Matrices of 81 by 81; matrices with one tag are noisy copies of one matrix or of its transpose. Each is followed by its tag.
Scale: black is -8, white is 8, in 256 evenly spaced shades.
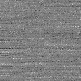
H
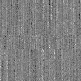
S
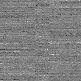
S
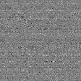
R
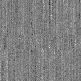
S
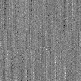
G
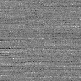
H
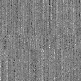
S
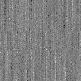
G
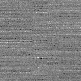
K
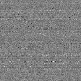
R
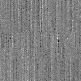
K
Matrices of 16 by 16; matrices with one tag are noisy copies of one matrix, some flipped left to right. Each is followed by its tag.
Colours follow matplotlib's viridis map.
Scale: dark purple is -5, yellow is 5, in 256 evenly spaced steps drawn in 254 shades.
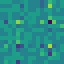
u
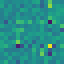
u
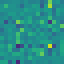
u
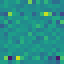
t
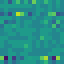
t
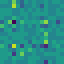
u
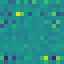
t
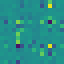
u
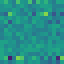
t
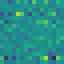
t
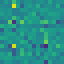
u
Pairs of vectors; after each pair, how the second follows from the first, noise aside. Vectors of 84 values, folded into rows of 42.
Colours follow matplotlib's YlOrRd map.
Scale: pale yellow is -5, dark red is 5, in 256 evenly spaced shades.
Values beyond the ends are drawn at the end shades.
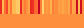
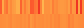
shrunk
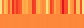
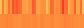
shrunk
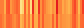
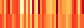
scaled up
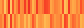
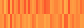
shrunk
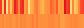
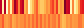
scaled up
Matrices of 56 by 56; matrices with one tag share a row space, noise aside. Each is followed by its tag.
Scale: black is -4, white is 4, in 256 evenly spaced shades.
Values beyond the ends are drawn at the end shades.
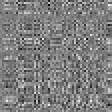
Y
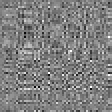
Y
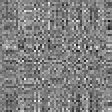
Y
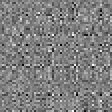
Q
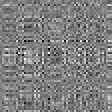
Y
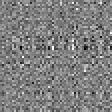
Q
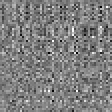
Q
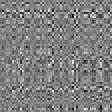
Q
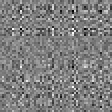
Q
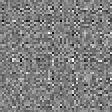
Q
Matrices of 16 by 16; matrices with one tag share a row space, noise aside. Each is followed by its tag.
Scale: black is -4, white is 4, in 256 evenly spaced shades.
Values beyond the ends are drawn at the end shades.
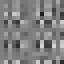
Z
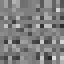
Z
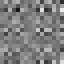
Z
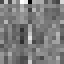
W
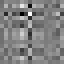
W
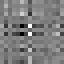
W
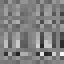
Z
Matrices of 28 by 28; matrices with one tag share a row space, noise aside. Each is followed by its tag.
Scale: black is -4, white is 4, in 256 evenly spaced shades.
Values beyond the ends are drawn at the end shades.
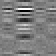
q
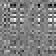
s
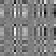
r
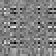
s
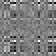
s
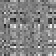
s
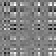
s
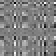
r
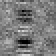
q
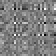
r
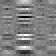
q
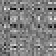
s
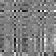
r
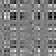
s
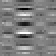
q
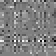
r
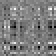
s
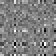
r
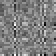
r
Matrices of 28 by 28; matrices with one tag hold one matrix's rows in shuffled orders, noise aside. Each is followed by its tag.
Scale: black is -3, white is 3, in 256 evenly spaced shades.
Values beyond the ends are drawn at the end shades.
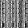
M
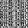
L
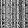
M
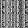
M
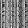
M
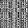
L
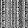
M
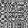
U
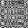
U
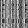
M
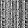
M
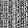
L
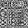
U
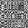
U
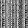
M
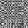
U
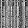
M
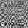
U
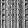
M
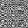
U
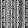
M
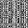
L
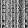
M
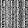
M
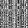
L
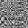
U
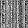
M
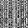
L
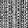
L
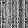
M
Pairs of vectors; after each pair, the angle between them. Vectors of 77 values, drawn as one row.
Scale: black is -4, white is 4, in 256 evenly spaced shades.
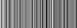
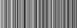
partly aligned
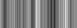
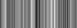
nearly opposite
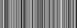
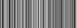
partly opposed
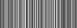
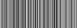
nearly opposite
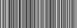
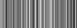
orthogonal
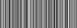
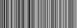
partly opposed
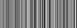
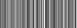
nearly opposite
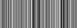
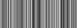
nearly parallel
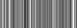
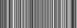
partly opposed
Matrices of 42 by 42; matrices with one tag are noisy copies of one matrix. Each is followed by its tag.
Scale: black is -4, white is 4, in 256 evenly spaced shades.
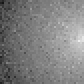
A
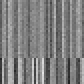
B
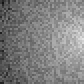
A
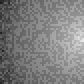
A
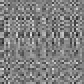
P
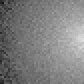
A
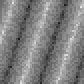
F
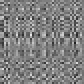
P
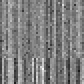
B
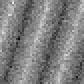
F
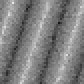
F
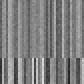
B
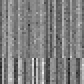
B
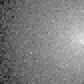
A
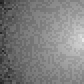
A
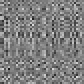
P
